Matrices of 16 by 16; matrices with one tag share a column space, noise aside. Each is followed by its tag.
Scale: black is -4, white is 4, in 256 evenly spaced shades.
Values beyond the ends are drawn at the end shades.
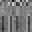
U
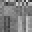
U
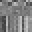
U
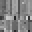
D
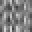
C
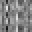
C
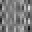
C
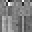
U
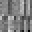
D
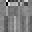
U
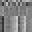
U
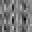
C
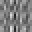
C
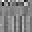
U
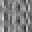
C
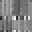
D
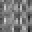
C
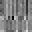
D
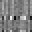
D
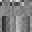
U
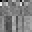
U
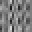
C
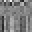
U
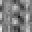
C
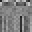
U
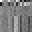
U
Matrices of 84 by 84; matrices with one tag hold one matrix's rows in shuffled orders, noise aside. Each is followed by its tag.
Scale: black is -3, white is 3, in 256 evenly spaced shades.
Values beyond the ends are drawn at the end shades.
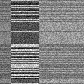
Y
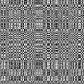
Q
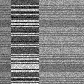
Y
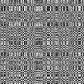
Q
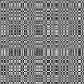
Q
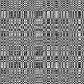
Q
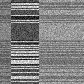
Y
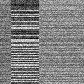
Y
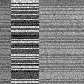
Y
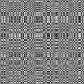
Q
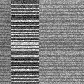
Y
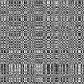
Q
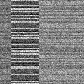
Y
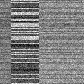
Y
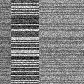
Y
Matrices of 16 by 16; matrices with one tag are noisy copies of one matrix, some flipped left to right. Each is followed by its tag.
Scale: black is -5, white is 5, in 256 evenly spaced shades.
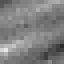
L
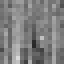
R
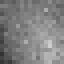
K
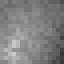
K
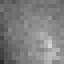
K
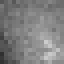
K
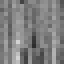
R
